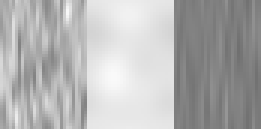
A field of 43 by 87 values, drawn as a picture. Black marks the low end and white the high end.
It is made of 1 by 3 panels. Panel 1,1: high, streaked downward. Panel 1,2: very high, smooth, faint in contrast. Panel 1,3: middling, streaked downward, faint in contrast.
